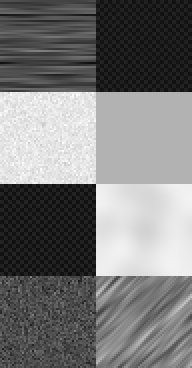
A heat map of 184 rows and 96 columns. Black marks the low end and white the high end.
It is made of 4 by 2 panels. Panel 1,1: low, streaked across. Panel 1,2: very low, checkered, faint in contrast. Panel 2,1: very high, fine-grained, faint in contrast. Panel 2,2: high, flat. Panel 3,1: very low, checkered, faint in contrast. Panel 3,2: very high, smooth, faint in contrast. Panel 4,1: low, fine-grained. Panel 4,2: middling, slanting up to the right.
